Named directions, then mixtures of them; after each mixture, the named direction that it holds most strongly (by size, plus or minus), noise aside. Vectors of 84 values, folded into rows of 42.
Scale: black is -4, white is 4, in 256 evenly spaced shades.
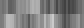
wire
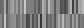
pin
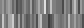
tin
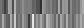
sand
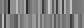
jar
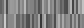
pin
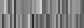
sand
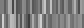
tin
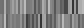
pin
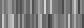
tin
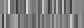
jar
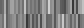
pin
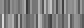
tin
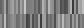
pin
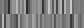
jar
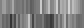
wire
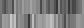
wire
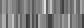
tin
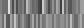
jar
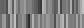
sand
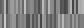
pin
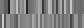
jar
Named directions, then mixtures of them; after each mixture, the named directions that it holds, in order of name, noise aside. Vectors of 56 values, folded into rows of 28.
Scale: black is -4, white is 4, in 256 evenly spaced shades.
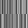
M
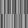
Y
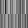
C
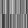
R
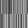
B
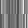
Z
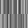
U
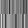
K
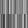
K, R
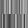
K, Y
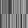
B, M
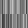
R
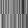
M, Z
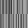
B, Y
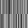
B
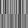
C, U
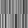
K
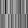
C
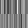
M, U, Y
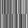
M, U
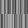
Y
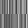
M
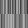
Y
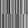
K, R, Z
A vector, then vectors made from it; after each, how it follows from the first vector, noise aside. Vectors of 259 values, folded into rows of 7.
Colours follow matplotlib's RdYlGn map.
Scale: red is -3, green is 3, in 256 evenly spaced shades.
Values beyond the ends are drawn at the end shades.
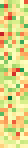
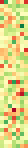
wrapped around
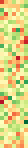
wrapped around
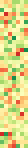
wrapped around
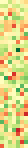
reversed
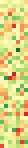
reversed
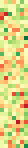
wrapped around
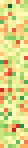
wrapped around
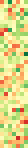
wrapped around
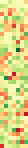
reversed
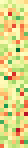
reversed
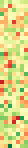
wrapped around
